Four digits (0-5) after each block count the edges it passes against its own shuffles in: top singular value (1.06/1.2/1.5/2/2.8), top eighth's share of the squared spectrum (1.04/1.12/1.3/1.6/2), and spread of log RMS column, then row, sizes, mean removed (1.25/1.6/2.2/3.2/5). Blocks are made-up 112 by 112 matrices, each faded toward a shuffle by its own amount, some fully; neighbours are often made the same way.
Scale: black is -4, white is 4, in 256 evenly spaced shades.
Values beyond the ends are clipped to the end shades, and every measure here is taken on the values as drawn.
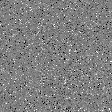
2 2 1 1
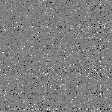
4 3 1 2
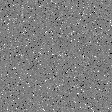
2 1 0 0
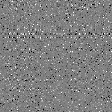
4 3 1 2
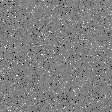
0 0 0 0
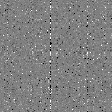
4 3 2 1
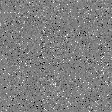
3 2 1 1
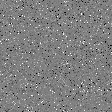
0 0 0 0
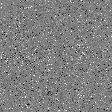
2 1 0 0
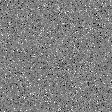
2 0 0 0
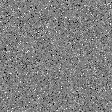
0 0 0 0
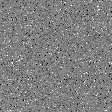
1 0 0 0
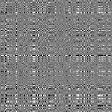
5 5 4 4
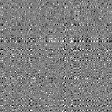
5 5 3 4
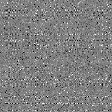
4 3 2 3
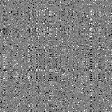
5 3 3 2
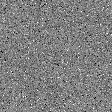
0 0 0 0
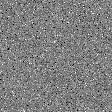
0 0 0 0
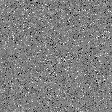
2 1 0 0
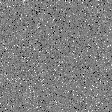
3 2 0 0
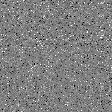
3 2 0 1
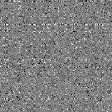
4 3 2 2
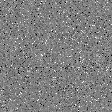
3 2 0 1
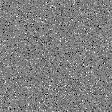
3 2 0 1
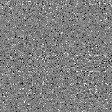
4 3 1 2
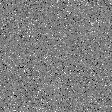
3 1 0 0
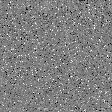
2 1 0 0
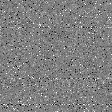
4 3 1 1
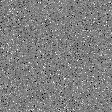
2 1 0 0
